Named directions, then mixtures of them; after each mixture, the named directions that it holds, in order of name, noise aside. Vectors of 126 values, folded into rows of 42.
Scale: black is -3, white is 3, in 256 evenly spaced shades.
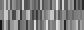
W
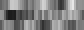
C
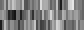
C, W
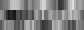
C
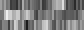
C, W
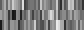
C, W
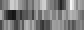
C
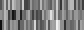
C, W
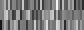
W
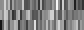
W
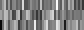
W
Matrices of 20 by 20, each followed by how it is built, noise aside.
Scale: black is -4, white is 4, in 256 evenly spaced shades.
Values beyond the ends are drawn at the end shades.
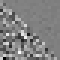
lower triangular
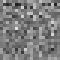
low rank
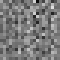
low rank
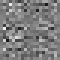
low rank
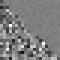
lower triangular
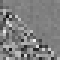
lower triangular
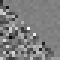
lower triangular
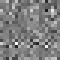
low rank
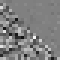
lower triangular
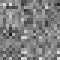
low rank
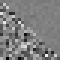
lower triangular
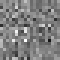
low rank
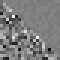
lower triangular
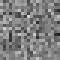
low rank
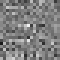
low rank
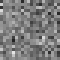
low rank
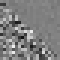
lower triangular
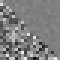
lower triangular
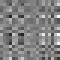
low rank
